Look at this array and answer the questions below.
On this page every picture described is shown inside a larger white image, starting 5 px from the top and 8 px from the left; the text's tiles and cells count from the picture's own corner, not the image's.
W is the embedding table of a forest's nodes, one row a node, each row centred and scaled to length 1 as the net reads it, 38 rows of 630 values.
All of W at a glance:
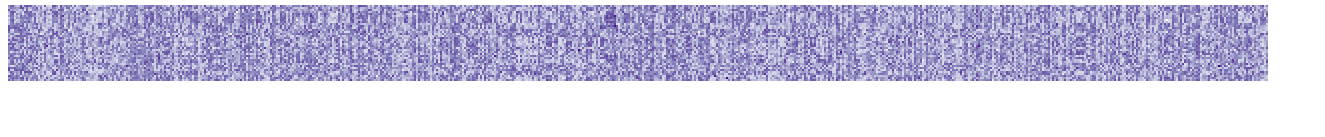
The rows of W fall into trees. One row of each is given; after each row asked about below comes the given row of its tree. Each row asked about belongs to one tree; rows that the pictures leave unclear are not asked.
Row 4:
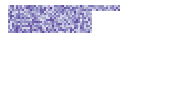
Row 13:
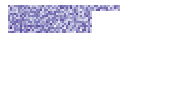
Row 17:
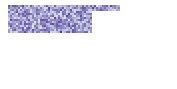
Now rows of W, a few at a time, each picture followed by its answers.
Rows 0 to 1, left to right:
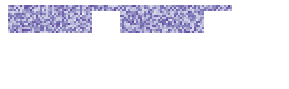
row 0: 4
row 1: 17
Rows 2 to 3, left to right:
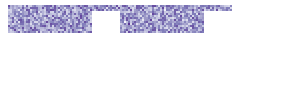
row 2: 17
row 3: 4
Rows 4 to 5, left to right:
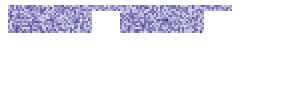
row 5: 4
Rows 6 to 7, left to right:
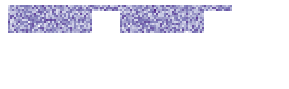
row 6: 4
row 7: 4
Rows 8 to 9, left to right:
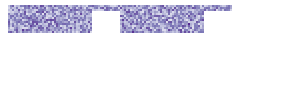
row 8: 4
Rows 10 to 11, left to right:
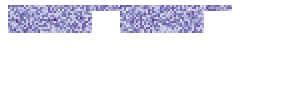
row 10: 17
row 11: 17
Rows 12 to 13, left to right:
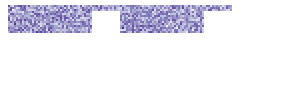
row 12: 13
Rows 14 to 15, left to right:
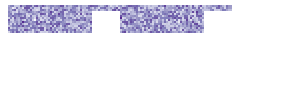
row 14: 4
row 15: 13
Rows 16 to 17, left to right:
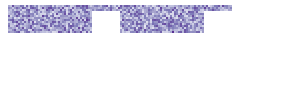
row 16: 17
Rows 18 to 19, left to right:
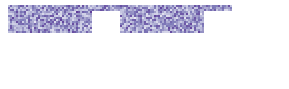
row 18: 17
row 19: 17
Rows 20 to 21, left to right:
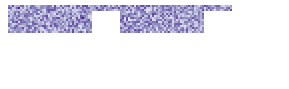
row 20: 17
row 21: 4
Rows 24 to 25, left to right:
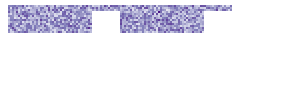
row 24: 17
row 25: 4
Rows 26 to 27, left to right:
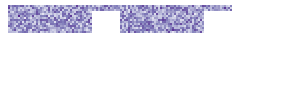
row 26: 17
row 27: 4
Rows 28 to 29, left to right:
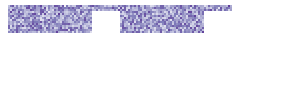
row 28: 4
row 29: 17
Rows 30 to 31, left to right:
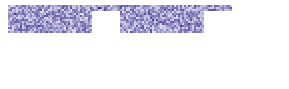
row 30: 13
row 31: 17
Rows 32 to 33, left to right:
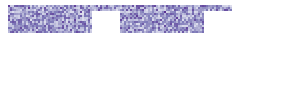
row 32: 13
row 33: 4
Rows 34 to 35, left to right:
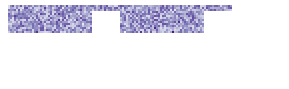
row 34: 4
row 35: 17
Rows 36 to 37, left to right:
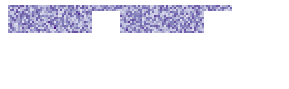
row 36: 17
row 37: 17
